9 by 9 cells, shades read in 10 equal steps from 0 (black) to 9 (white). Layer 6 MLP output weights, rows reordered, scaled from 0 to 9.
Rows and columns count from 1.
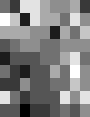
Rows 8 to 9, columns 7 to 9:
8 5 8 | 4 3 5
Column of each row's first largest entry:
3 1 9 3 8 8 8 1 9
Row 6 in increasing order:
1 2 3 3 4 4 5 6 9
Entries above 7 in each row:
2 3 0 0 1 1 0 3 0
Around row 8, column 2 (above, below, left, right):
2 3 8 2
